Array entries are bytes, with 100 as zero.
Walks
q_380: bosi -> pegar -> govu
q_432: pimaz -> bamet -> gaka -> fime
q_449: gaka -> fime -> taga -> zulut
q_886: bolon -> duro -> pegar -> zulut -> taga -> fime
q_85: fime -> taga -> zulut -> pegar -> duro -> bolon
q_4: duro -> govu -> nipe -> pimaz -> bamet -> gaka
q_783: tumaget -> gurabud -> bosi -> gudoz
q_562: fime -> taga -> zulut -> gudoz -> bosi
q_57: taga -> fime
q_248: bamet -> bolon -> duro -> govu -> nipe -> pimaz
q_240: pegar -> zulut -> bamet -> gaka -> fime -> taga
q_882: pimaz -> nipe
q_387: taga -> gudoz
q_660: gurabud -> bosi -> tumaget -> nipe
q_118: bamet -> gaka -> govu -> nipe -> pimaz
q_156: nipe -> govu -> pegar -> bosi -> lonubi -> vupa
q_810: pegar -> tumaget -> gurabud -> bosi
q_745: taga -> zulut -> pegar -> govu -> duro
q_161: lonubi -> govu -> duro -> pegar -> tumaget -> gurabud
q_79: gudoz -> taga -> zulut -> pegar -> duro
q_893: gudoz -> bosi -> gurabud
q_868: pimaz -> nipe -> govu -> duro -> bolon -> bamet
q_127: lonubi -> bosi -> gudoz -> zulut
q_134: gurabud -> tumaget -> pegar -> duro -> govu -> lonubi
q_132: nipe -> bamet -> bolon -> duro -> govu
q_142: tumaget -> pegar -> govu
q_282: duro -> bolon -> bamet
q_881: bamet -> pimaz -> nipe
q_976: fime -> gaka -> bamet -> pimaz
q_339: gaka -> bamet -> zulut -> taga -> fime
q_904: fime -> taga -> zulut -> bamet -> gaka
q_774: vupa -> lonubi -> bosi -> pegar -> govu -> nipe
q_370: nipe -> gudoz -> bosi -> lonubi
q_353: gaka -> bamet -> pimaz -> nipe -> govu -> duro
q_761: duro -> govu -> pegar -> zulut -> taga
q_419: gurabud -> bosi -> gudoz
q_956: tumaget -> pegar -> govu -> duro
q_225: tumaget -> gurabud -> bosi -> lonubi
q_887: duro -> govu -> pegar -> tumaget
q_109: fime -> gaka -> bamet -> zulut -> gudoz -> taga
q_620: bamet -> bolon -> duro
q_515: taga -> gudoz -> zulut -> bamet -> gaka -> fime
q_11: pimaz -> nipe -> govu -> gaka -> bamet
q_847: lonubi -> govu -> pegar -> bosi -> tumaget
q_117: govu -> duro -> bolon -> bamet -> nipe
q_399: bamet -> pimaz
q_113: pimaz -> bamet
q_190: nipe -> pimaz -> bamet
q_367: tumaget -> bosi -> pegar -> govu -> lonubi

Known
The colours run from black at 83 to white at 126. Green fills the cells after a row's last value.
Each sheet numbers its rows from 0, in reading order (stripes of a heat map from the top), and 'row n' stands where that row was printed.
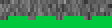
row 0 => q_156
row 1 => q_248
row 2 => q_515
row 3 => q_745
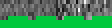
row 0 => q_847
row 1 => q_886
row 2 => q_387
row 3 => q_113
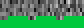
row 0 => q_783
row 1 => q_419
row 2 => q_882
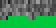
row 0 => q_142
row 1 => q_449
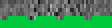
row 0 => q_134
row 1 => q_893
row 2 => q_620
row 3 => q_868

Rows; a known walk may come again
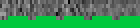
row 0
q_660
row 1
q_4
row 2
q_282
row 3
q_956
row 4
q_134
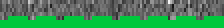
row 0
q_904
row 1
q_881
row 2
q_847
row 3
q_515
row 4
q_79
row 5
q_11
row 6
q_399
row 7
q_562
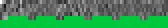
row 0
q_113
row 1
q_156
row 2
q_380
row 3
q_132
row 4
q_109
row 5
q_339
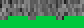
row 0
q_810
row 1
q_248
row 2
q_142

